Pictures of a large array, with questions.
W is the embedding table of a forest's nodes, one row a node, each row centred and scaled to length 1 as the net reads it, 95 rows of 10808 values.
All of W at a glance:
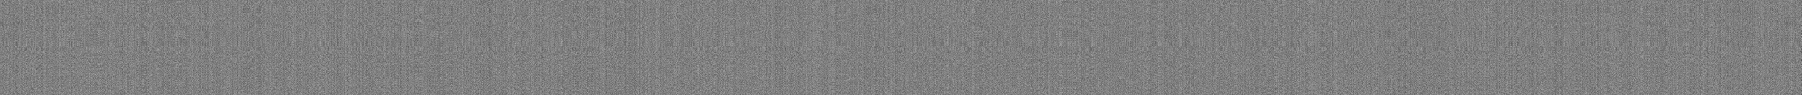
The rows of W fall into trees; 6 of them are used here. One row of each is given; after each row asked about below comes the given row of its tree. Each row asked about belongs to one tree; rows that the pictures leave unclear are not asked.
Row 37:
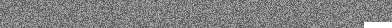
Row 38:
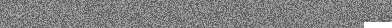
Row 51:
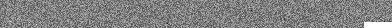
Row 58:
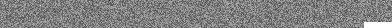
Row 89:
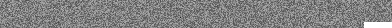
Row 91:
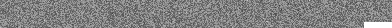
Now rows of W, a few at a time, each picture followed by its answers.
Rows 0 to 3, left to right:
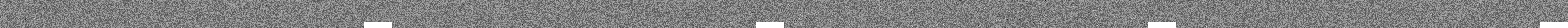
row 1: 89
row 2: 89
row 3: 37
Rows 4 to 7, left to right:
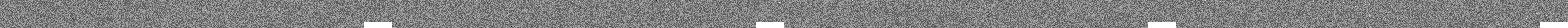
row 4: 58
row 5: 51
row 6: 91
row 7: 37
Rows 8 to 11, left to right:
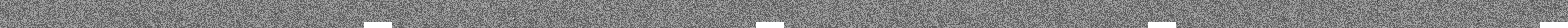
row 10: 91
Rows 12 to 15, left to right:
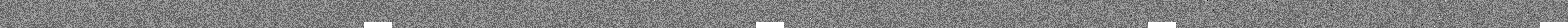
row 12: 91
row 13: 37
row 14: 51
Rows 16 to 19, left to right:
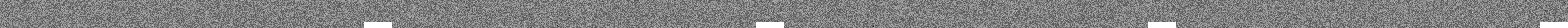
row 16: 89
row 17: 38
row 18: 58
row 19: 37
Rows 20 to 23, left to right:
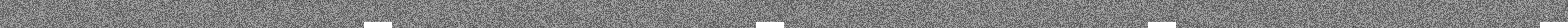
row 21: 91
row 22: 38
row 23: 38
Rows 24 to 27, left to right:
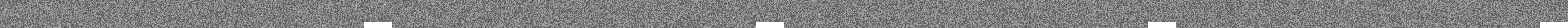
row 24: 38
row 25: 37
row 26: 58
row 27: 58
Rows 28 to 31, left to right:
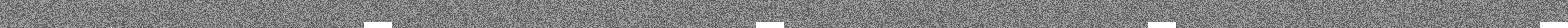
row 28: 91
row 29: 58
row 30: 91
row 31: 89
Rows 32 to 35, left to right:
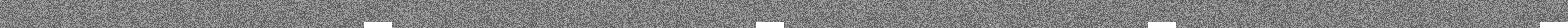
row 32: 89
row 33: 51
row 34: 89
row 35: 38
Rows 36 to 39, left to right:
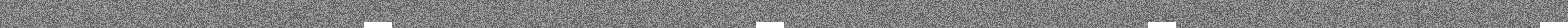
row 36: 89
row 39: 58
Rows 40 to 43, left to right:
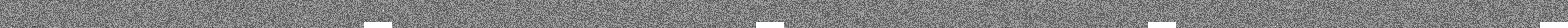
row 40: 38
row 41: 58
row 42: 58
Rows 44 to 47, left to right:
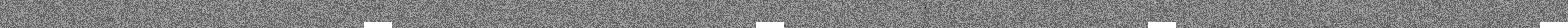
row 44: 58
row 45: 58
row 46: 51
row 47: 91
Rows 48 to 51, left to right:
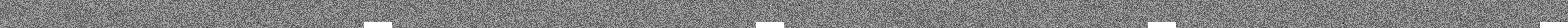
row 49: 91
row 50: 91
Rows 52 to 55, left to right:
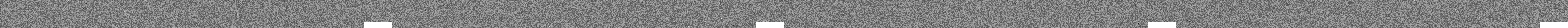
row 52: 51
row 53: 89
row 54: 38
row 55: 58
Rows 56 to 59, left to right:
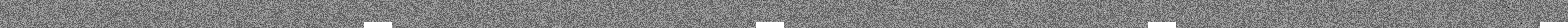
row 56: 91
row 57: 91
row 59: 37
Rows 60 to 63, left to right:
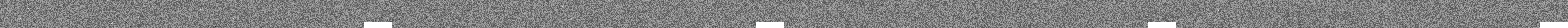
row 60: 51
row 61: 37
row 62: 38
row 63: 91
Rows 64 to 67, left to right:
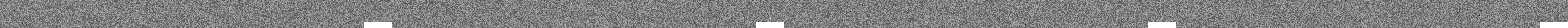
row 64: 89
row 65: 58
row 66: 58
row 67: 38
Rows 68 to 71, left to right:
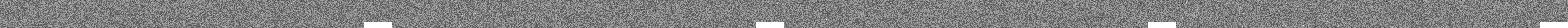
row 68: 91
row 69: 91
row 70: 58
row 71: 38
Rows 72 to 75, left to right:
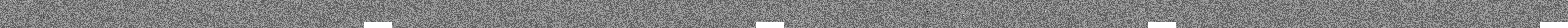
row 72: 58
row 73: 91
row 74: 51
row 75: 58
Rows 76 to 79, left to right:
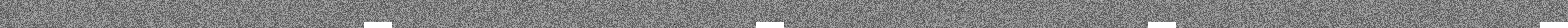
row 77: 37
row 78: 37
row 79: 91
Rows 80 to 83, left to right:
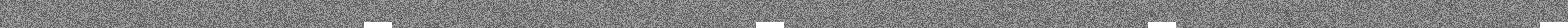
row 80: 51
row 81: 91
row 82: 89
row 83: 91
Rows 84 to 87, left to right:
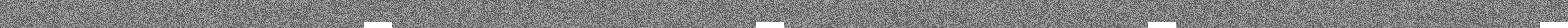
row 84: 89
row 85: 37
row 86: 91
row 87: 58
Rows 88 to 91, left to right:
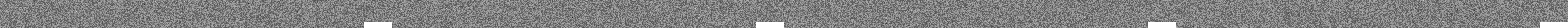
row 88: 58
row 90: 51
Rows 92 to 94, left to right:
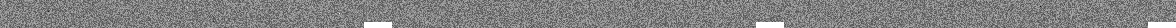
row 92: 58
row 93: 38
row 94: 51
